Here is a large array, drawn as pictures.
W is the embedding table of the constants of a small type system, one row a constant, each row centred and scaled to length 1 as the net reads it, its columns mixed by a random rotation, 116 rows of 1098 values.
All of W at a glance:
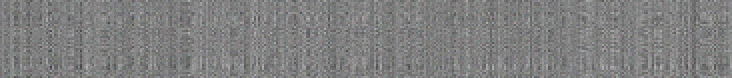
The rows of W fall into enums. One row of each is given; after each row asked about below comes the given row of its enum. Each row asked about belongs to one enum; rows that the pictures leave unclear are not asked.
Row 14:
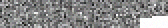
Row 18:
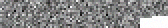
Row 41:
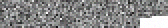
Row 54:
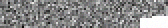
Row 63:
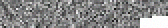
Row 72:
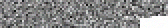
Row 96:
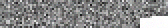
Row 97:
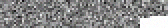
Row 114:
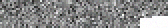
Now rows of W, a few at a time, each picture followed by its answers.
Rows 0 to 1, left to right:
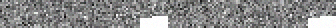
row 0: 14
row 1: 114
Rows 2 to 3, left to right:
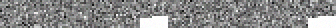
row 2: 14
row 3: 97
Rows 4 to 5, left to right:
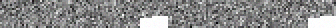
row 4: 114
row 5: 54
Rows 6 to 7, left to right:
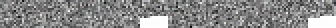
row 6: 97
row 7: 54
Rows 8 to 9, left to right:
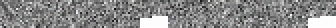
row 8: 63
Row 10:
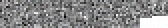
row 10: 14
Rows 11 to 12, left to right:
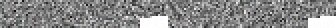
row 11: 72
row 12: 63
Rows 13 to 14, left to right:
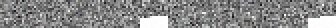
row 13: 97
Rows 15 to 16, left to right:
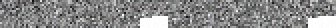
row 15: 114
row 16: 97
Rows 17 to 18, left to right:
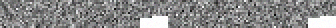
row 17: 63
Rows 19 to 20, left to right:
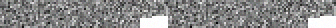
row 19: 54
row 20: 54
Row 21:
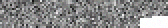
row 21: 114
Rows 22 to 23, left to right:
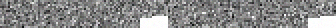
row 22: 54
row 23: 14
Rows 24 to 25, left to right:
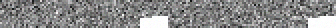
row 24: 114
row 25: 72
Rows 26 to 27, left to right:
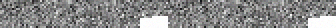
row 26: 114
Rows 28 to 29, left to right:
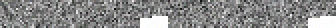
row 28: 63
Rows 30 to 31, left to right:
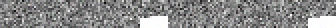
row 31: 114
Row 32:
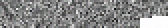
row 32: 63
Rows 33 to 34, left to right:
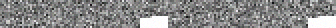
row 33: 96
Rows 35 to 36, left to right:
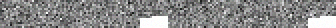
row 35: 41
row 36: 114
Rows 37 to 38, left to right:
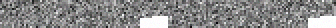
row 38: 54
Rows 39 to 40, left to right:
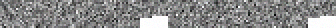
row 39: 63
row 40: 18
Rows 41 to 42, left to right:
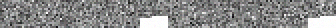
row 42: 14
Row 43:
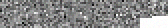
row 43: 14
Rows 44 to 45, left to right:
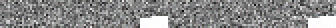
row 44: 96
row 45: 72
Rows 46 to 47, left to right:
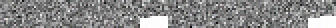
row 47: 54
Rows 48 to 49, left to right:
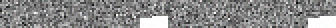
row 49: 41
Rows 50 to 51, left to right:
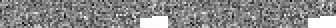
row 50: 14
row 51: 14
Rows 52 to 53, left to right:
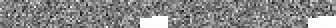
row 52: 18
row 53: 97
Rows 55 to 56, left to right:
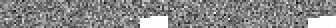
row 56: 41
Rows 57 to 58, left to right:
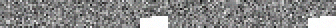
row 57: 96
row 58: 114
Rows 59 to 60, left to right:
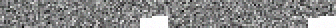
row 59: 54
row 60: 72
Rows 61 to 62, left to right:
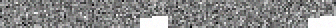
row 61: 14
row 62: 54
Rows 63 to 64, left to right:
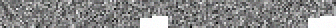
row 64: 54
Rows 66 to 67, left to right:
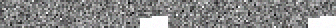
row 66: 41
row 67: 18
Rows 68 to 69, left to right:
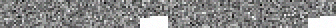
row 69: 14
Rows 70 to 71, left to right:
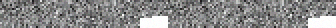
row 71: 114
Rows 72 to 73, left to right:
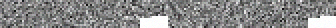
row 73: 63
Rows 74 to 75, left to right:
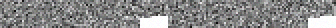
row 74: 72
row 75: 54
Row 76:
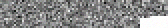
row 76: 97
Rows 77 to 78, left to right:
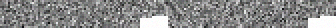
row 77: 54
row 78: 63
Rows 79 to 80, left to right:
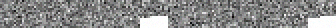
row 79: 97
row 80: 14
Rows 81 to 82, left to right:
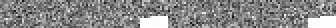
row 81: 97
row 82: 14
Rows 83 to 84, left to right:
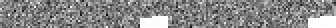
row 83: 18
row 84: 54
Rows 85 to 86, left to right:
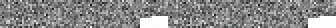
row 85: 96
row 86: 96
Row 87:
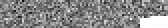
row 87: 97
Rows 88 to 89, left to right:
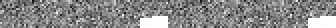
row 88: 114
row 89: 114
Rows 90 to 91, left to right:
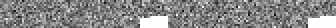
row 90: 97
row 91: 18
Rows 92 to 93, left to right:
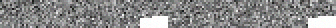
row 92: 114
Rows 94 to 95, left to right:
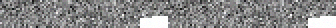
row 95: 114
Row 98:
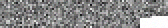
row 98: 96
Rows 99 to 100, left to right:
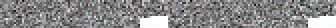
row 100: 72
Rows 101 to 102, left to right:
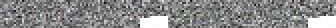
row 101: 97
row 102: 72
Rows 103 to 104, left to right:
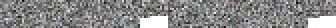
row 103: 97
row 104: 41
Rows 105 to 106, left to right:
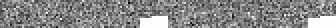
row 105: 41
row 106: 14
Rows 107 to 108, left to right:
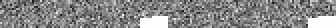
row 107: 114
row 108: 97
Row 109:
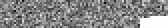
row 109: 97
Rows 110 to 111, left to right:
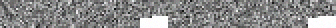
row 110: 63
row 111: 97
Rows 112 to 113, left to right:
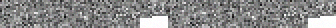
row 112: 14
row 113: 14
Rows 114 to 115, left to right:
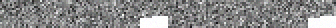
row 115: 54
